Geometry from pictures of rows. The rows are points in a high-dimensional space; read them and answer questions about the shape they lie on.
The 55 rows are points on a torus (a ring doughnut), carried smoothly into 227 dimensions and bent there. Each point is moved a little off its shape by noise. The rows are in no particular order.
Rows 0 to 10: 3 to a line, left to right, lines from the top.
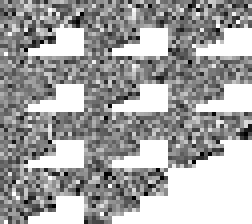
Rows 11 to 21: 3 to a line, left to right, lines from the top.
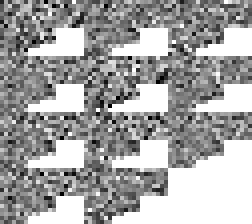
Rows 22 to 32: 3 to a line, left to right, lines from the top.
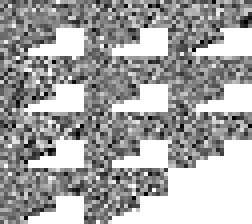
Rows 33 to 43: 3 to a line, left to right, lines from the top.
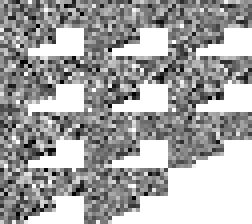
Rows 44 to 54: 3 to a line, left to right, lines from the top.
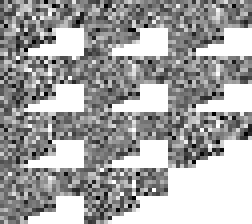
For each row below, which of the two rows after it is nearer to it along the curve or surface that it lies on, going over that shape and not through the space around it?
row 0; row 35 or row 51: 35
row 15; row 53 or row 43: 53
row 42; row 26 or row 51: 51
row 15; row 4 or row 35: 4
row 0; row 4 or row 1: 4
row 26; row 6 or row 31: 6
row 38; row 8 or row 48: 8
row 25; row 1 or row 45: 1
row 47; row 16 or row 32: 32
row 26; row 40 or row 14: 14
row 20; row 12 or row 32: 32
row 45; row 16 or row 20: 16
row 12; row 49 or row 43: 43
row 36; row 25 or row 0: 25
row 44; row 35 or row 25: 25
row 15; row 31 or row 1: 31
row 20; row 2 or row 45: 2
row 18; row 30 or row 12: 30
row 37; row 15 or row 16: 15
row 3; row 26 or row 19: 19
